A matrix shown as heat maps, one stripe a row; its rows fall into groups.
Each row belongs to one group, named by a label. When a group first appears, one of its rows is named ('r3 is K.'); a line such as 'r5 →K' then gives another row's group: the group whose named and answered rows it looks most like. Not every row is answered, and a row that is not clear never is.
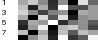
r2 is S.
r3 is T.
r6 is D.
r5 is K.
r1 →T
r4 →S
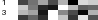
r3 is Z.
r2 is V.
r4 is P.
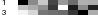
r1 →D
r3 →Z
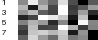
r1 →Z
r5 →T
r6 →V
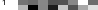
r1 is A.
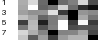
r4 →T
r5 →P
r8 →A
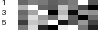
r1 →A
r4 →Z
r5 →K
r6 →V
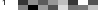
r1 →P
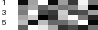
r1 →D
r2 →A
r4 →V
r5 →A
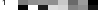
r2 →P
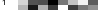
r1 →A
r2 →S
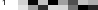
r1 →S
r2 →Z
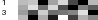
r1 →Z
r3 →A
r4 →S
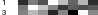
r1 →P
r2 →K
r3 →T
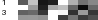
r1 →V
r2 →Z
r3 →P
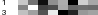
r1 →T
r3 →K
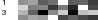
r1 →V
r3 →T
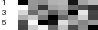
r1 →P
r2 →Z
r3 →T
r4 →A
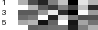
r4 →D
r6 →T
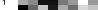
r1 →A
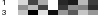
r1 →K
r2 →K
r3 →S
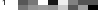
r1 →D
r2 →P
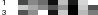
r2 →T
